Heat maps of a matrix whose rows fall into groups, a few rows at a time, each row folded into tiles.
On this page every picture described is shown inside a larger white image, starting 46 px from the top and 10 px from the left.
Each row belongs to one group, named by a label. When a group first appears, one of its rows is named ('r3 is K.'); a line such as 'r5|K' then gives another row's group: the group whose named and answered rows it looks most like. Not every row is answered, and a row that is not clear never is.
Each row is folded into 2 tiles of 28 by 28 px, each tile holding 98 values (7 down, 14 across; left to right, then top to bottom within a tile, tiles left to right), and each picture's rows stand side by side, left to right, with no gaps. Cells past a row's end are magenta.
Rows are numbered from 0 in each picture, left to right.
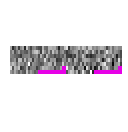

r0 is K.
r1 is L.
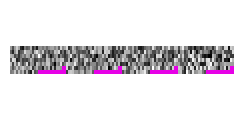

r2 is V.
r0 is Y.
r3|V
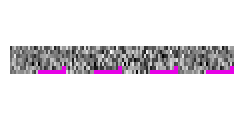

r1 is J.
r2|Y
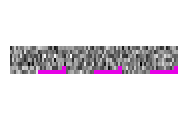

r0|L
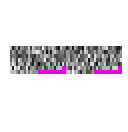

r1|Y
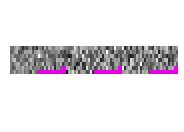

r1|L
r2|K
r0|Y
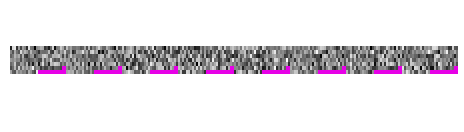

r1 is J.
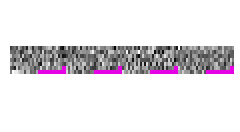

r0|Y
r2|J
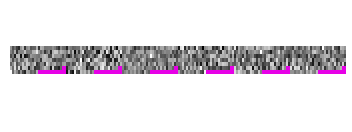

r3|J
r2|Y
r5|K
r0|J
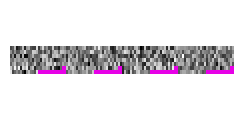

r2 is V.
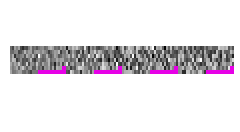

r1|Y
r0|Y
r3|V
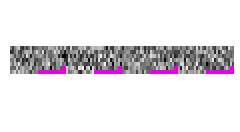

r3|K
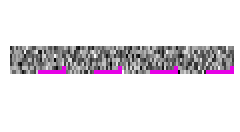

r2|J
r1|Y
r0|L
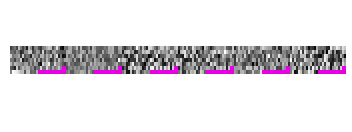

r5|V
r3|V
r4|L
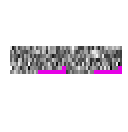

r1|Y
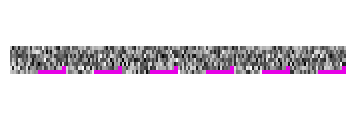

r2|Y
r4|L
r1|L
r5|Y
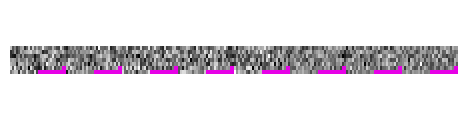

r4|L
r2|J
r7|K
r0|J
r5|Y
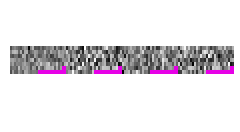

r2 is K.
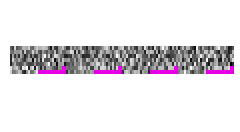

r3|Y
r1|V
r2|K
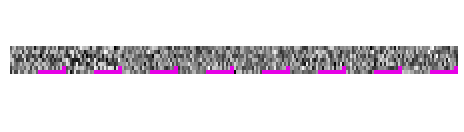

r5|Y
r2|J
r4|K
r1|V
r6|J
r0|V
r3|V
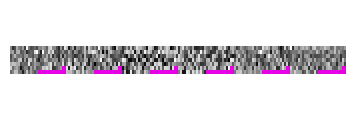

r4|K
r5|L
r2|V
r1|K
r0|K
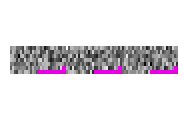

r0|V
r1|L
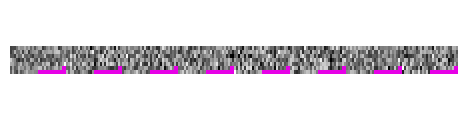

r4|J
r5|V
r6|L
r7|K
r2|K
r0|V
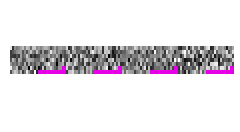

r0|L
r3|V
